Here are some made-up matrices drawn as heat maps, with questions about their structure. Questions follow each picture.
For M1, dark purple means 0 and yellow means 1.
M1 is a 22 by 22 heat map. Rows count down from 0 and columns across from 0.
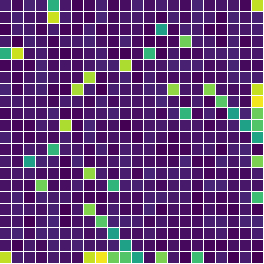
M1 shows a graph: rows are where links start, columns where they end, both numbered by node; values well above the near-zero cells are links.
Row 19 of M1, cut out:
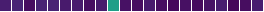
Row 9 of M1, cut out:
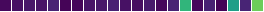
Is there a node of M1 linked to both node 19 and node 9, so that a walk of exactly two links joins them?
no
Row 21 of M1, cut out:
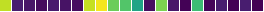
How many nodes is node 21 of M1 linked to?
8
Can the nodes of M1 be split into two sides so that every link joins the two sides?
yes
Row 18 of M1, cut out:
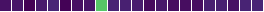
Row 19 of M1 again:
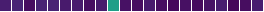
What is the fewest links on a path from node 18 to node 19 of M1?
4
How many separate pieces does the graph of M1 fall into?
1
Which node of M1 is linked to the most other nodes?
node 21
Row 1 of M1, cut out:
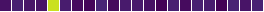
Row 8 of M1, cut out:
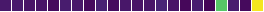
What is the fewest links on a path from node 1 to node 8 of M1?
4
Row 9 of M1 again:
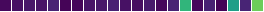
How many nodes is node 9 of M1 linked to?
3
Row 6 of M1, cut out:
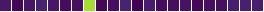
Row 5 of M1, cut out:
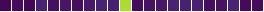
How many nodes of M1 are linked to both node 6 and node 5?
0
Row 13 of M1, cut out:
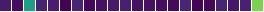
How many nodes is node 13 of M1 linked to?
2
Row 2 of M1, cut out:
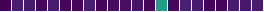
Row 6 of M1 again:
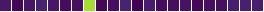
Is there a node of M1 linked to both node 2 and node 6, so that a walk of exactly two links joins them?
no
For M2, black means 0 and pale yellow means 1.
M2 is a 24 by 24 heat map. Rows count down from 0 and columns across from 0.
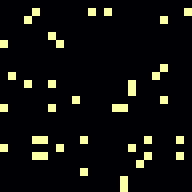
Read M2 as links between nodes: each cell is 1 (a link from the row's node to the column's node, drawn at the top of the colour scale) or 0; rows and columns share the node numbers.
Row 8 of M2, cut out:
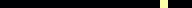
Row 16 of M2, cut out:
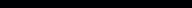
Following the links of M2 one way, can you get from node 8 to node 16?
yes
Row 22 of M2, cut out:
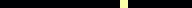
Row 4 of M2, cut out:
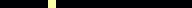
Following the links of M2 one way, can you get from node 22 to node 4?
no
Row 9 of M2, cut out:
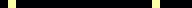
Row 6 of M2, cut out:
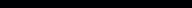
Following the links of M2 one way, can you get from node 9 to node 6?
yes
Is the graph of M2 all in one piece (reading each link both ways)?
yes
